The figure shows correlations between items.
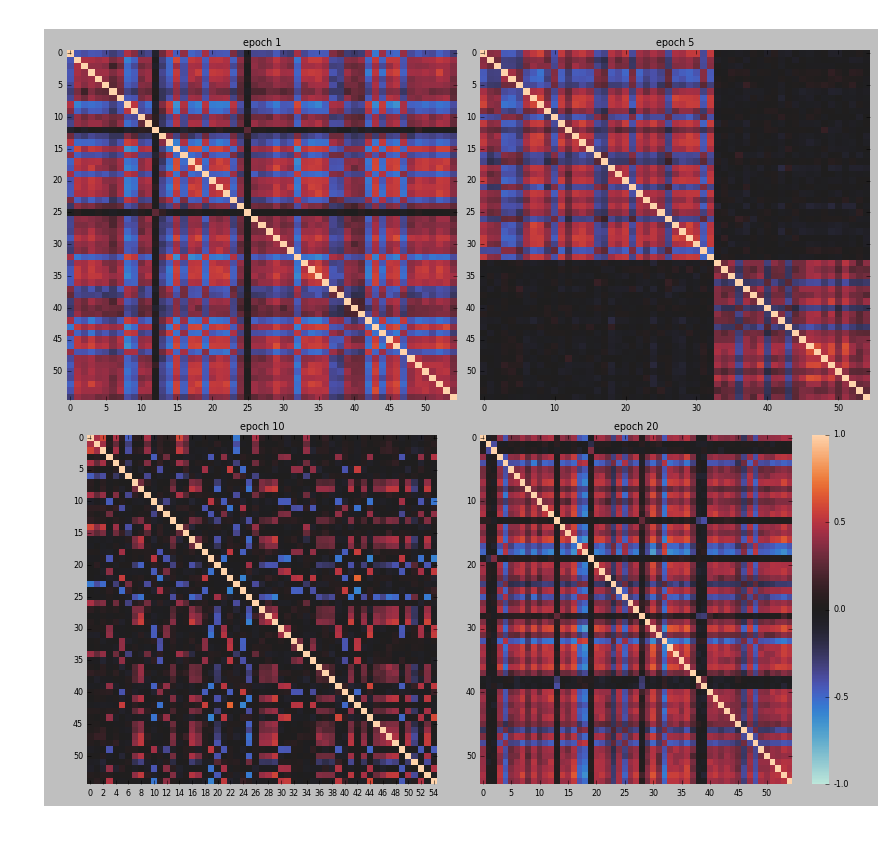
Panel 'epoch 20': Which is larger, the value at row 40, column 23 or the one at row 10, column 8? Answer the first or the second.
the second
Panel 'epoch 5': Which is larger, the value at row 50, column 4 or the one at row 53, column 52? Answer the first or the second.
the second
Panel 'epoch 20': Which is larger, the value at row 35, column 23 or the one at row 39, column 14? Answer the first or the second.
the second
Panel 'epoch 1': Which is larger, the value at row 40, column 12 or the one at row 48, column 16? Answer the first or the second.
the first
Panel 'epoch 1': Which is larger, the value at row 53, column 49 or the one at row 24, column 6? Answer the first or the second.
the first
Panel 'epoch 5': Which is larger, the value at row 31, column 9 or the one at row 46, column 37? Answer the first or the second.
the second
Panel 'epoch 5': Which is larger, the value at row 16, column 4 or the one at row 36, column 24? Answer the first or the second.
the first
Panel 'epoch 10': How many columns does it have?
55
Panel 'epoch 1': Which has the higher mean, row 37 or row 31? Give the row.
31
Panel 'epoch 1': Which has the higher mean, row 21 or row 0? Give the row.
21
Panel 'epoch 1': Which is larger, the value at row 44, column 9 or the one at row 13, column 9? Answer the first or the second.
the first
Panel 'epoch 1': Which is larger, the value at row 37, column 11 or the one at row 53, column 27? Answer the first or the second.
the second
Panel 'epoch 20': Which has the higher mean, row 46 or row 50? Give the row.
50
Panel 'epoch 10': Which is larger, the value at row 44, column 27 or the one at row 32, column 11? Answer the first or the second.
the first
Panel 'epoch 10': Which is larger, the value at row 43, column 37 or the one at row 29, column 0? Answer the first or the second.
the first
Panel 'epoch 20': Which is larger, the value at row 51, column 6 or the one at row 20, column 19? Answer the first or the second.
the first
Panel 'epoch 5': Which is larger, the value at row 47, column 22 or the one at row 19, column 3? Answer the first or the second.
the first
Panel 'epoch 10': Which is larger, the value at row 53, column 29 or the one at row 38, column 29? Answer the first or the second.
the first
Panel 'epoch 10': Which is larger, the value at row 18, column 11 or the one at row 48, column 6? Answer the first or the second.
the second
